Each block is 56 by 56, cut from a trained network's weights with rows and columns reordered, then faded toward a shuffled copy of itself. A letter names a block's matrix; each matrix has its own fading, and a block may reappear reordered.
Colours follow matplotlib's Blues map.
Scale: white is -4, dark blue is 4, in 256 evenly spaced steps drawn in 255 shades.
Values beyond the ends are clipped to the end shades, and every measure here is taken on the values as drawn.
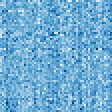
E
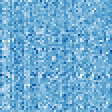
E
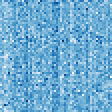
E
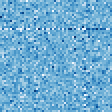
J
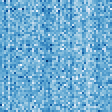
E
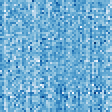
E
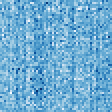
E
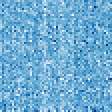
E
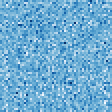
J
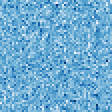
J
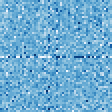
J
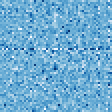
J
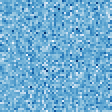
J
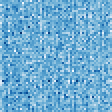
E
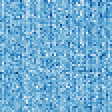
E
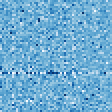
J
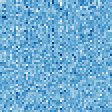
J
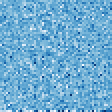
J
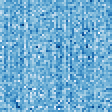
E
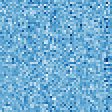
J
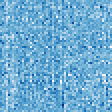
E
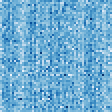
E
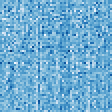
E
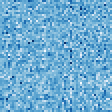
J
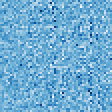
J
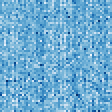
E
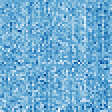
E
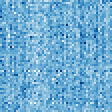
E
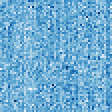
E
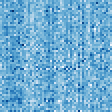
E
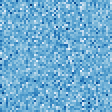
J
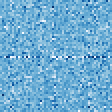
J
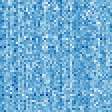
E
